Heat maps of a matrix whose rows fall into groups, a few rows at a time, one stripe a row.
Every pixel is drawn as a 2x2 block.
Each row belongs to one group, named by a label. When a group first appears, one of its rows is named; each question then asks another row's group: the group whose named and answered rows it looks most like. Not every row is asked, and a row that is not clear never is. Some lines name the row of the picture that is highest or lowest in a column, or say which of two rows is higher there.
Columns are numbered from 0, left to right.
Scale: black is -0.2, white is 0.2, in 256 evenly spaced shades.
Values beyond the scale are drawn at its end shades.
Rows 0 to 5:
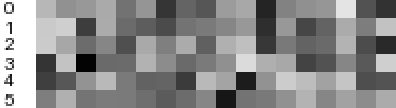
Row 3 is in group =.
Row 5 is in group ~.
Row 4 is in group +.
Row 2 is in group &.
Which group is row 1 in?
&
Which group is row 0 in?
&
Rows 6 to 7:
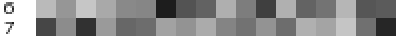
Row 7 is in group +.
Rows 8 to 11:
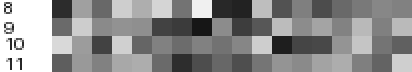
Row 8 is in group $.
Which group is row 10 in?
&
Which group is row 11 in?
~
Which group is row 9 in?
~
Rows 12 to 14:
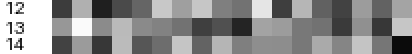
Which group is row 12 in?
=
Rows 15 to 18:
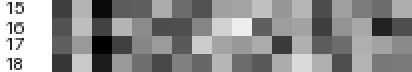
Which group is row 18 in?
+
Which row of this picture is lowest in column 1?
17
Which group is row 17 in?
=
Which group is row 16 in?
+
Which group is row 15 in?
=
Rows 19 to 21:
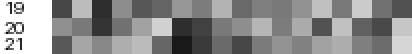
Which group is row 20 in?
=
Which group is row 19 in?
+
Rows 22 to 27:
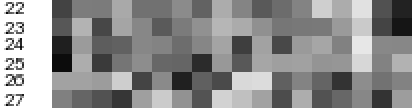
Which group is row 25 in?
~
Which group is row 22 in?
+
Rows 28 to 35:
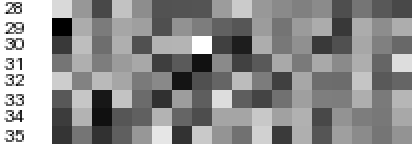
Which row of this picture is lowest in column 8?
30
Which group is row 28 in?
&
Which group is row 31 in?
~
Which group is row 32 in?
&
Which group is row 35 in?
=
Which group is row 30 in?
$
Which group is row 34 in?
=
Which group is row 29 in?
~
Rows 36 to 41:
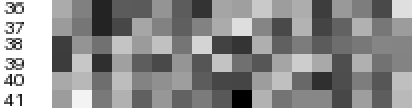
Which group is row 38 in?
$
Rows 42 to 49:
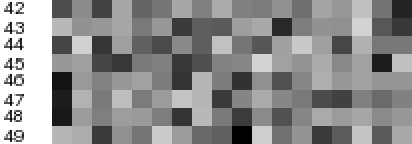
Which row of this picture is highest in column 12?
44
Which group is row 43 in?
&
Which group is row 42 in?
+
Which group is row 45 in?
=
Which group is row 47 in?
$
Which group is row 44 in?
+
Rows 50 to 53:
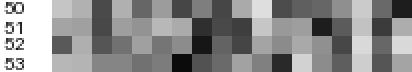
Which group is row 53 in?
&
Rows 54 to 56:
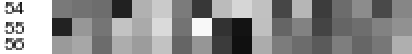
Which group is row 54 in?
=
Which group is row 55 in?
$
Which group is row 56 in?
$
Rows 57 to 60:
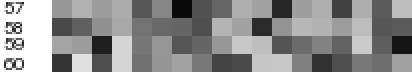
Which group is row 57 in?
&
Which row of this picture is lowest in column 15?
60
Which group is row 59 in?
&
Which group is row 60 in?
$
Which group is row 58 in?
+
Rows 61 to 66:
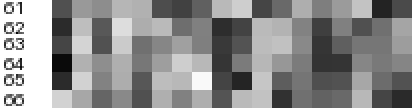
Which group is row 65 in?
$
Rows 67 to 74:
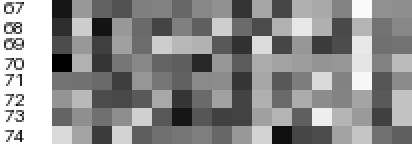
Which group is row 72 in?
=
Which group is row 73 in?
~
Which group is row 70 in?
~
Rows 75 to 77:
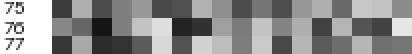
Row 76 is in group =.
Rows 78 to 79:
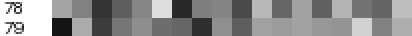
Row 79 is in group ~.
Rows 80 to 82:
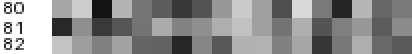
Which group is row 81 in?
=
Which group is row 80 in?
&
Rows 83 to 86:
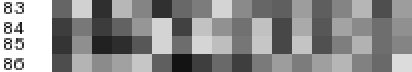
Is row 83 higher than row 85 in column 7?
No
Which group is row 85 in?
=
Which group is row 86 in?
~
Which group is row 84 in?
=
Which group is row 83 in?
+
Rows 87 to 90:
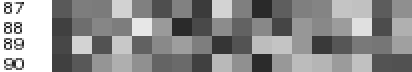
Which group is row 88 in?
~
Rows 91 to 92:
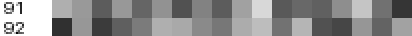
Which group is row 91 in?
&
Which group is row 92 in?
=
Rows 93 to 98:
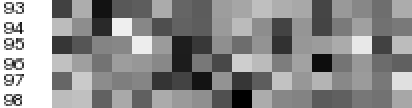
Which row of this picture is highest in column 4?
95
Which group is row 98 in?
$
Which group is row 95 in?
~
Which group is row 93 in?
=
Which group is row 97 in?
~
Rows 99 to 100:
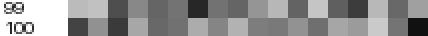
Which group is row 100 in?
+
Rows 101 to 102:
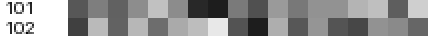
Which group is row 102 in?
$
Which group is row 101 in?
~
